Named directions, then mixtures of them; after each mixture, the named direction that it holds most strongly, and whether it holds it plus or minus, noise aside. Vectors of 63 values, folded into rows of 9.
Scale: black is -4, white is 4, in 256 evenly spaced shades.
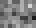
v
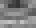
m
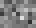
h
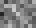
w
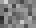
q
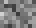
w, minus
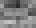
m, plus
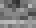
m, plus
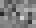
h, plus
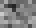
w, minus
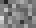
q, minus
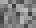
q, plus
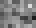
v, plus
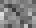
w, minus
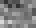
m, plus
